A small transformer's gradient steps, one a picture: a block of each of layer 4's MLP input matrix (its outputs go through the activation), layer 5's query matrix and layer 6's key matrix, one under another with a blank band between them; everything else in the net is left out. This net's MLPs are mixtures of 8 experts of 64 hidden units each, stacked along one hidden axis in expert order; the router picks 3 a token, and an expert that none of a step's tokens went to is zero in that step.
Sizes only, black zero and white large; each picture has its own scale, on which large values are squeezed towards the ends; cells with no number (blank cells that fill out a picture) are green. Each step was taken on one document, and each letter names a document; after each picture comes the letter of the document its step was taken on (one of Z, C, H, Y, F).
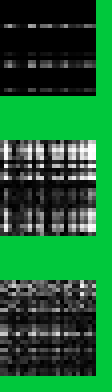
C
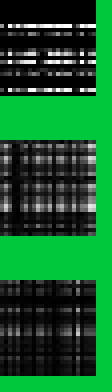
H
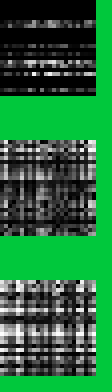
C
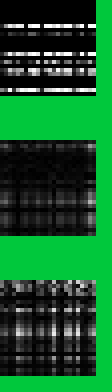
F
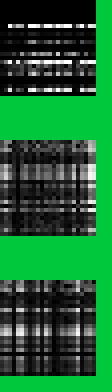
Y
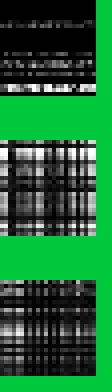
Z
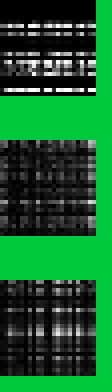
F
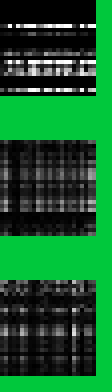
H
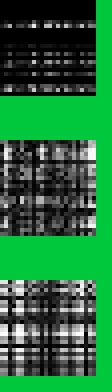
C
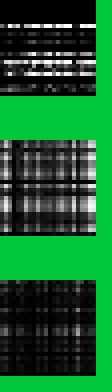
Y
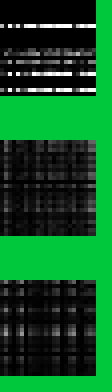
H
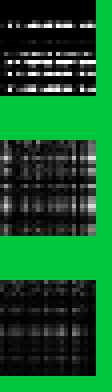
Y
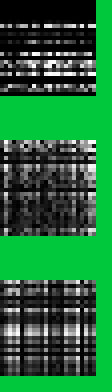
Y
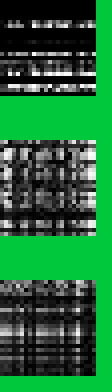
Z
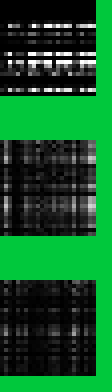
Y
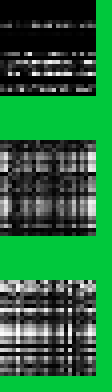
Z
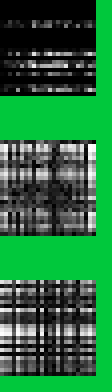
C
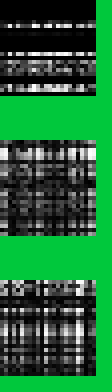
Z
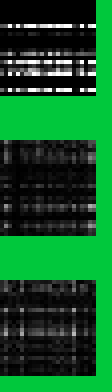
H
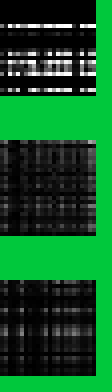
H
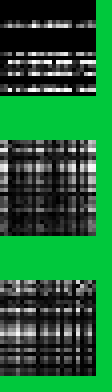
Z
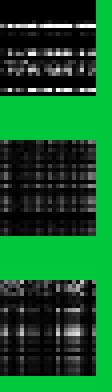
H
